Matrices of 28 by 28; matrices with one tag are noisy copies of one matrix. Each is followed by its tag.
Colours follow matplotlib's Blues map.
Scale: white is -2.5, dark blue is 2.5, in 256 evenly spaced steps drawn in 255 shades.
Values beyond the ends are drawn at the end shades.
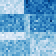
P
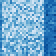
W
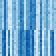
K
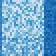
W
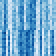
K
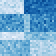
P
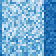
W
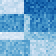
P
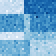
P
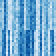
K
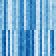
K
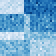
P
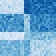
P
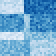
P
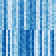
K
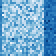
W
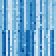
K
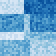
P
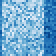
W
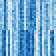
K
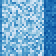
W
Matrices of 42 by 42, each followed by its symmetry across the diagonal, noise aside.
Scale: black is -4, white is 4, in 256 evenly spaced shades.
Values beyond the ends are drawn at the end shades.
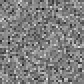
symmetric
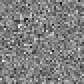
antisymmetric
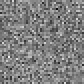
antisymmetric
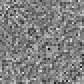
symmetric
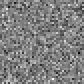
antisymmetric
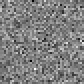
neither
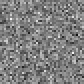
neither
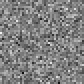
neither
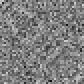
symmetric
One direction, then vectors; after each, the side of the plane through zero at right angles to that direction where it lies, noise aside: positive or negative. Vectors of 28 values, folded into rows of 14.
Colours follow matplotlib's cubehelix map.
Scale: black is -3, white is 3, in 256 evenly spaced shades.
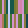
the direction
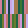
negative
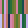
negative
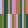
positive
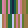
positive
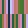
negative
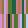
negative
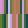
positive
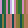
negative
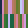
positive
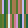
positive
